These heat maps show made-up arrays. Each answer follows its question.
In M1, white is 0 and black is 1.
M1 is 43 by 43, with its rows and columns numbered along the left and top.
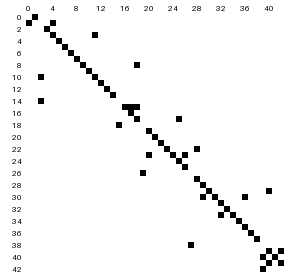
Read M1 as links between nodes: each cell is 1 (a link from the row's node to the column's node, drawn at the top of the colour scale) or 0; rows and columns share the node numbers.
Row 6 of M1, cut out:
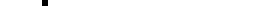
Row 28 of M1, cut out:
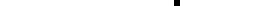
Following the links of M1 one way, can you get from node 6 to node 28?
yes
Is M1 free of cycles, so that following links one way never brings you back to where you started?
no
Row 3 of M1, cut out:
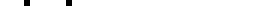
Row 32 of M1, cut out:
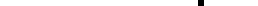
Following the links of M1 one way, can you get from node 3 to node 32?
yes
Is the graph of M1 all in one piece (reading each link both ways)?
yes
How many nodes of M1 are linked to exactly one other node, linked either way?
1
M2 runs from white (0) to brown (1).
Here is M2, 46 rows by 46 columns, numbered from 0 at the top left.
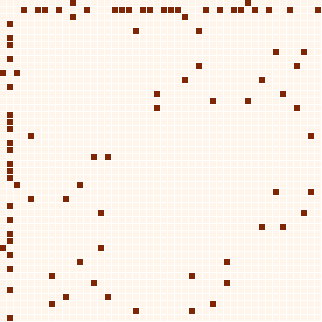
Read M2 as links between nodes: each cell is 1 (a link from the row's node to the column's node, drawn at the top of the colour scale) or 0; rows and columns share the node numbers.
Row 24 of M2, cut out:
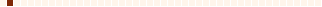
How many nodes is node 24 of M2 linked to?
1
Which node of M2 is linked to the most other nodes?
node 1
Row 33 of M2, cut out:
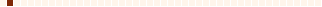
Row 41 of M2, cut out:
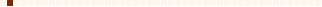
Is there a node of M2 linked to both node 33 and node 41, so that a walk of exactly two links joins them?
yes
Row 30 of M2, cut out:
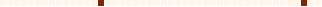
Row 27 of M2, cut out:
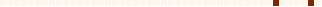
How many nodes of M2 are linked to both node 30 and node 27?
0
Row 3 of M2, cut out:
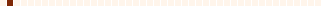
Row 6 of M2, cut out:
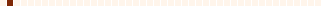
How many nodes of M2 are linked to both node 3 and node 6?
1
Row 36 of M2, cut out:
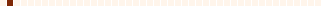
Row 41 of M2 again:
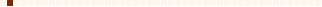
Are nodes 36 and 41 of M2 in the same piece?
yes
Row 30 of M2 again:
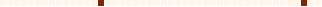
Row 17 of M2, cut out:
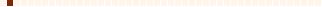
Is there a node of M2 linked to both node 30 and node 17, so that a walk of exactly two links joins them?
no
